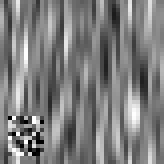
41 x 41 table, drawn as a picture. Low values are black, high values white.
Odd patch: rougher, in the bottom left. Grain: streaks running down. Mirror symmetry: none. Roughest part: bottom left.
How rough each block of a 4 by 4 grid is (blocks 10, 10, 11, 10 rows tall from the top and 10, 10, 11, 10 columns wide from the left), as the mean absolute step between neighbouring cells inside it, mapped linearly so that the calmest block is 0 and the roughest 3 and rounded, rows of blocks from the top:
1 0 0 0 | 0 0 0 0 | 1 0 0 0 | 3 0 0 0
